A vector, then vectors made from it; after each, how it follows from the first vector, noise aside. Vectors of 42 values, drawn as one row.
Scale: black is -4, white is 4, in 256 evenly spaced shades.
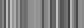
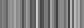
wrapped around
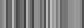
wrapped around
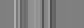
partly zeroed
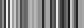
scaled up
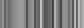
wrapped around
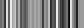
scaled up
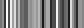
scaled up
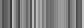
wrapped around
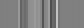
partly zeroed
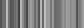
wrapped around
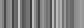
wrapped around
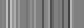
partly zeroed
